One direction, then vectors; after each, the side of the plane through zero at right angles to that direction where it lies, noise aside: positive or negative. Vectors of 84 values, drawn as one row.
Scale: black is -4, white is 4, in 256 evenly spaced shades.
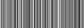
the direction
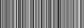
negative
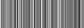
positive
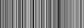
negative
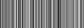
negative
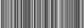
positive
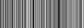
negative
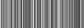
positive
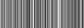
positive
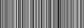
negative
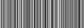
positive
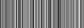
negative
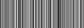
negative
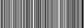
positive
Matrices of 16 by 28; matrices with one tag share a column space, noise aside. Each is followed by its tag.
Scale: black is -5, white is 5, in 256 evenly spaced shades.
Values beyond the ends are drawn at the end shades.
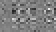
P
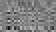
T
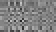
T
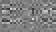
P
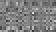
T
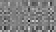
T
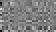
T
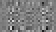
T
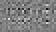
P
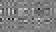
P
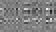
P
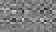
P
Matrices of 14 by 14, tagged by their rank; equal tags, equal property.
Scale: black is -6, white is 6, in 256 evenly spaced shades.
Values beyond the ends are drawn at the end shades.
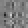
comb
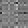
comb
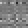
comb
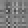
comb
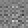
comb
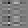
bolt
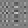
bolt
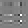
bolt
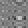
comb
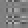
bolt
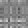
comb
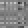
comb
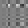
bolt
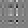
bolt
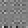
comb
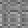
comb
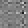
comb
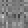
comb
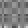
bolt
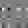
bolt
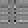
bolt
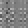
comb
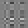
bolt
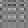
bolt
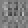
comb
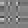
bolt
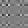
bolt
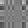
bolt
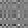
bolt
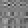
comb
